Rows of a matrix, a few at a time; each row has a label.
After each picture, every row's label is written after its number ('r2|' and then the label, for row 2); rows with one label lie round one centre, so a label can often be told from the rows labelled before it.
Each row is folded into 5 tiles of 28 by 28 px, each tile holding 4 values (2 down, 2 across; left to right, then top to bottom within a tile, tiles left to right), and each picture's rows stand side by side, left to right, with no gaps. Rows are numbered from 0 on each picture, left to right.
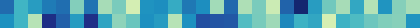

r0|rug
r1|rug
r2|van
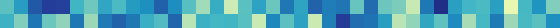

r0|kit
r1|van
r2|rug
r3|van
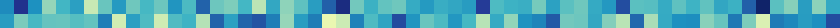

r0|van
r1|kit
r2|kit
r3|kit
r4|kit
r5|kit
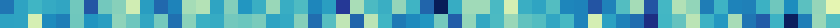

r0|rug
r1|van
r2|kit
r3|van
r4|rug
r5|rug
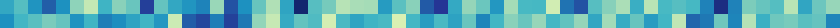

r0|kit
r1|rug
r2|van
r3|van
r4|van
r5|van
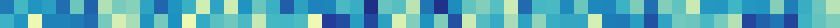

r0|rug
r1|van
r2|rug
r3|van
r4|rug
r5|rug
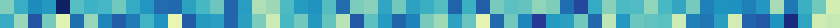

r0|kit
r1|rug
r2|kit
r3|kit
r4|van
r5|rug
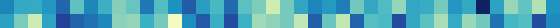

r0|rug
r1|rug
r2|kit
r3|kit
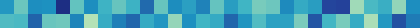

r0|kit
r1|rug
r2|kit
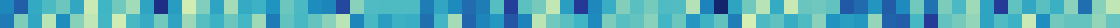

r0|van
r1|van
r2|kit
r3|rug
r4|van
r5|van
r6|rug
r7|van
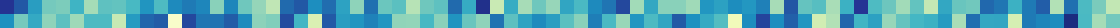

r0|van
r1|rug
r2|rug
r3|kit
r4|kit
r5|rug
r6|van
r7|rug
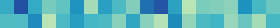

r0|van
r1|van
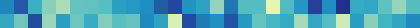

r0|van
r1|rug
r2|kit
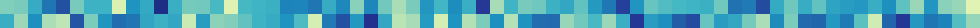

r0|kit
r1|van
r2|rug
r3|kit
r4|kit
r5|kit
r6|rug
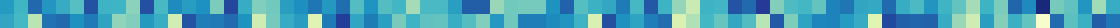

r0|rug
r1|rug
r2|rug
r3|kit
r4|rug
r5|kit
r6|rug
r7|kit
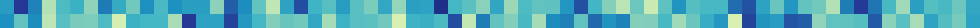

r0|van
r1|rug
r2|van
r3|van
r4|van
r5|rug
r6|van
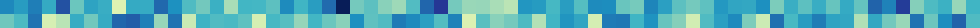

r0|kit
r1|van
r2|kit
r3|van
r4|rug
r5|kit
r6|kit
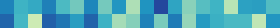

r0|rug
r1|van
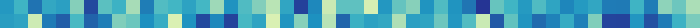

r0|rug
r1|rug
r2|van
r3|kit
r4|rug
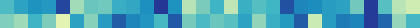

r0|kit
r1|van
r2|rug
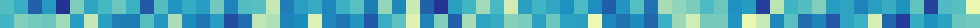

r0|kit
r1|rug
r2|rug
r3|van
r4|rug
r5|kit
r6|rug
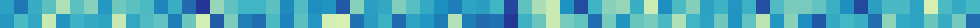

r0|van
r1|kit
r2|kit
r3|rug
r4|van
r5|kit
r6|van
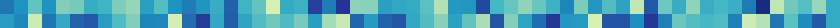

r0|rug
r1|rug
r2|kit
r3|kit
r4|rug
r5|kit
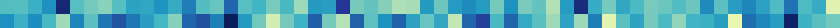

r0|kit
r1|rug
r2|kit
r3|rug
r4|van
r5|rug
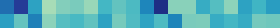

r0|van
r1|van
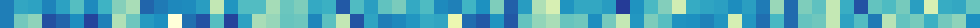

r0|rug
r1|rug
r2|kit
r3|rug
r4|kit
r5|rug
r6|van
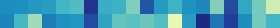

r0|rug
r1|rug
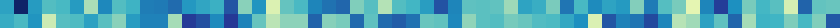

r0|van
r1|rug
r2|kit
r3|van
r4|rug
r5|van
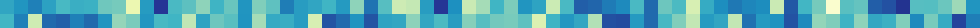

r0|rug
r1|van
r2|rug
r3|van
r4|rug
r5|rug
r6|kit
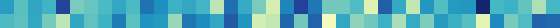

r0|kit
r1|rug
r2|van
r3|kit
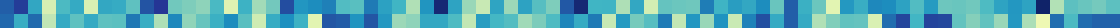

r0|van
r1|van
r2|rug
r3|van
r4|van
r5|rug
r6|rug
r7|kit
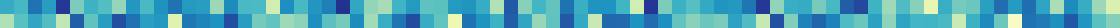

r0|kit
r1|rug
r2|kit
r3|rug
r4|rug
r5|kit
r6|van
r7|rug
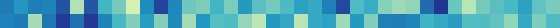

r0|rug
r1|van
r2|kit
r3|van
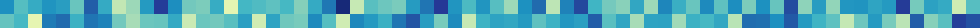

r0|rug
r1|van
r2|kit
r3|van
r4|van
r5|rug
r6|kit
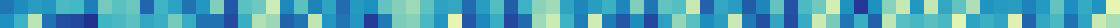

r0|rug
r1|rug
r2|rug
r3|rug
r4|rug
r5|rug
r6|van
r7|rug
